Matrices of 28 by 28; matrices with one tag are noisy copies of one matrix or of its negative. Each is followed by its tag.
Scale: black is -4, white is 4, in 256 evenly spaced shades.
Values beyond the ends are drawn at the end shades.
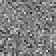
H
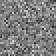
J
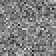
J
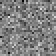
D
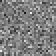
H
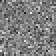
H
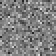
D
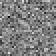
D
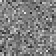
H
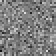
H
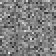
D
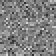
J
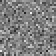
H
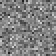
D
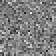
H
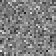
H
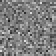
H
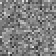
D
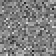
J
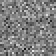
J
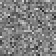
D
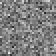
D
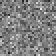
D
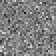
H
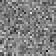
H
